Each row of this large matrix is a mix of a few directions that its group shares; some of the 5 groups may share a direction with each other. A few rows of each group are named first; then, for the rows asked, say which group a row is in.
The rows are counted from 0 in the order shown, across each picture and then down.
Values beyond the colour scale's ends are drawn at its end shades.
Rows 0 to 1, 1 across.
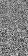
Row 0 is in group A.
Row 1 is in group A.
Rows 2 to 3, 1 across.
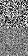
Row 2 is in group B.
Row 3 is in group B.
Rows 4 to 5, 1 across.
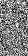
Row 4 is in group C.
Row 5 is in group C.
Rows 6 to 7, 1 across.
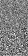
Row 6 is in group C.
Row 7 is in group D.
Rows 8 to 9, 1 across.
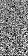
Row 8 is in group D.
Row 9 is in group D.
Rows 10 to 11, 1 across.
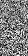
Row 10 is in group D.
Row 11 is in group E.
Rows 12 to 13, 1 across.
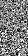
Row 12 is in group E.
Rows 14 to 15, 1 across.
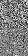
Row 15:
D
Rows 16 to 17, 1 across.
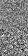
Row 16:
E
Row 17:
E
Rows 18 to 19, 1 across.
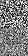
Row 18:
B
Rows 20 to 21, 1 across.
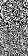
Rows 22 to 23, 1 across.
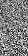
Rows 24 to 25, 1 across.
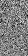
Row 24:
D
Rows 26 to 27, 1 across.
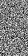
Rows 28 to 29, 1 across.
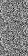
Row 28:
C
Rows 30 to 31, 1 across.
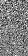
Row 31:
D
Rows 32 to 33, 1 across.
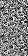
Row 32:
E
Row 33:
E
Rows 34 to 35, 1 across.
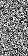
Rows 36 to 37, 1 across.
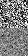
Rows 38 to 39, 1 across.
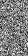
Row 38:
E
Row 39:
D
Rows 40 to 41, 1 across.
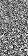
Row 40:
C
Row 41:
E
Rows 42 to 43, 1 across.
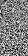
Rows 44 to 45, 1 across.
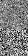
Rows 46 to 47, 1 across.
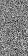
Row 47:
C
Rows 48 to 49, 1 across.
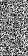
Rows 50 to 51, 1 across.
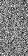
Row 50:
D
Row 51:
D
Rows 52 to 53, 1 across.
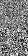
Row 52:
B
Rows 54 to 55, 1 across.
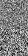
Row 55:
D
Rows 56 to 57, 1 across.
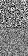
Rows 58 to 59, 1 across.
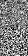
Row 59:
E
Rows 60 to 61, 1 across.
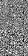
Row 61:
D
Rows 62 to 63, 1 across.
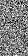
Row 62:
B
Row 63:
D
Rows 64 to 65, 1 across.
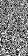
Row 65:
C
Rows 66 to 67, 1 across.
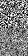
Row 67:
C
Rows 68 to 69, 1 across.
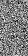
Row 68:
B
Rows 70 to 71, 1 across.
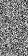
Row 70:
B
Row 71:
C
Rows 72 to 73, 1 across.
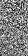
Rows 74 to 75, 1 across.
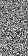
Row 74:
E
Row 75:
E
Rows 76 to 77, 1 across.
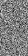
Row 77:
C
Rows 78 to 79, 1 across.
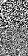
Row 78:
C
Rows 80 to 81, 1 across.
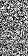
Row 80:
E
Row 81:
E
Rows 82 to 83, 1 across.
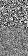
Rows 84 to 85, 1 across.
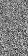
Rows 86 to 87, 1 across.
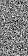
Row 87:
E
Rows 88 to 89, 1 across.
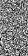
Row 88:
E
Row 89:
C
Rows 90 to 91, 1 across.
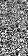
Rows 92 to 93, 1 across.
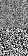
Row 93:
B
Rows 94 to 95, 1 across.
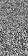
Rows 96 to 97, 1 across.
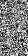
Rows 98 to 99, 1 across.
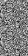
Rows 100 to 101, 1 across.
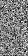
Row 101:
D
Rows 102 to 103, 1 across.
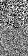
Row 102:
D
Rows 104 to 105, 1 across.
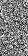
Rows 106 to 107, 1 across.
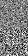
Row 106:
E
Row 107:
B
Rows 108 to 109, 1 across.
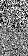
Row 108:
D
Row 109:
B
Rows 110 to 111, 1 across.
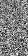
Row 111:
C
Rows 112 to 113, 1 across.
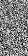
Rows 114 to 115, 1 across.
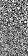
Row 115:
B
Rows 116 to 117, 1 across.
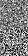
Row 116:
E
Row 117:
B
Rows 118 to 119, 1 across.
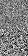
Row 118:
B
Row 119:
E
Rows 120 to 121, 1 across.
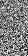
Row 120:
E
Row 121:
E
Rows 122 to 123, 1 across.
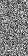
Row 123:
B
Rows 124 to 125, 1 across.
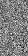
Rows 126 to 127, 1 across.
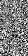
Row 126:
D
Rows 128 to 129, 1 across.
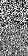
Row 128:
C
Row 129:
D
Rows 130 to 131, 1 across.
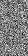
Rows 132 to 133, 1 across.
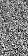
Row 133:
B
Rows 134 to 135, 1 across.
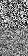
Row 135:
E
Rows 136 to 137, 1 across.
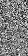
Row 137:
C
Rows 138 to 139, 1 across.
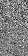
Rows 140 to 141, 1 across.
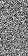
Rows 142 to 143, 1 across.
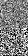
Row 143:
D
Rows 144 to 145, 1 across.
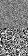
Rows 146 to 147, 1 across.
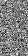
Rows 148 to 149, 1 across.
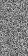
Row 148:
E
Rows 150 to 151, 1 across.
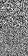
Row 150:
E
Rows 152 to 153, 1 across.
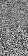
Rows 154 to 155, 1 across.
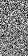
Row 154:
D
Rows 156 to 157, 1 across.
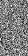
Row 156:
D
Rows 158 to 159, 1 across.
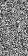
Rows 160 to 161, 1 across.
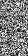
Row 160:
E
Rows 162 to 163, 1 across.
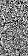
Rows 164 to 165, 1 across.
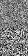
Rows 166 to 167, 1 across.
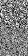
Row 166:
C
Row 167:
C
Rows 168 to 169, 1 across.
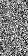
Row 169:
D
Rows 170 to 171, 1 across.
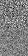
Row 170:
B
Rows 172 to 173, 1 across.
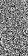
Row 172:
D
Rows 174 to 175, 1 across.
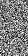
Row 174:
B
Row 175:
D
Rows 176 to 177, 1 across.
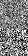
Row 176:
B
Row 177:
C
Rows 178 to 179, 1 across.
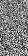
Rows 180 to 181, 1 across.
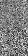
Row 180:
D
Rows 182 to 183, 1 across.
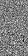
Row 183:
D
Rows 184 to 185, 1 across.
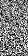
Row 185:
D
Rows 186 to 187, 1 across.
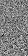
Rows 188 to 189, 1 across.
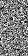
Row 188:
E
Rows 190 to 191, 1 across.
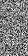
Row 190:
E
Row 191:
B
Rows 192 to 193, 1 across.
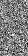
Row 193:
D
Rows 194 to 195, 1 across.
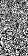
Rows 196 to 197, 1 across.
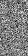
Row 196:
C
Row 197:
C
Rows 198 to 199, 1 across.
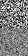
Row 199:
C
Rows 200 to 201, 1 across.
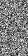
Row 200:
D
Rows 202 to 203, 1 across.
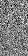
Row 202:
D
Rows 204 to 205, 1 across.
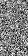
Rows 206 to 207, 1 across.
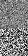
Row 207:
E
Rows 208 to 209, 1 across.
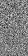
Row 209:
B
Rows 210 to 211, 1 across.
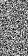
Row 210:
C
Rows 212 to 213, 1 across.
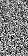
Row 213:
D
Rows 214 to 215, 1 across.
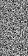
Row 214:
E
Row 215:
E
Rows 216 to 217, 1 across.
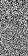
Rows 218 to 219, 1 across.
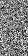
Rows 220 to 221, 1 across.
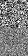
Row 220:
C
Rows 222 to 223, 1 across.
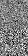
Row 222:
B
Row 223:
B
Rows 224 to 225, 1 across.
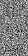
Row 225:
B
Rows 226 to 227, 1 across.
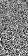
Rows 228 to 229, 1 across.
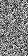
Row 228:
D
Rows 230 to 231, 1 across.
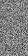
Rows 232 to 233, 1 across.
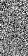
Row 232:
D
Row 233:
D
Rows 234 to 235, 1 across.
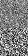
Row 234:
C
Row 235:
C
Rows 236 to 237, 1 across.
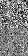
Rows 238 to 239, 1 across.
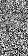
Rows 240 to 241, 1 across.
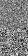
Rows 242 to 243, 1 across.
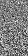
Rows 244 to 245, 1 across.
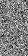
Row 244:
C
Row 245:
E
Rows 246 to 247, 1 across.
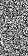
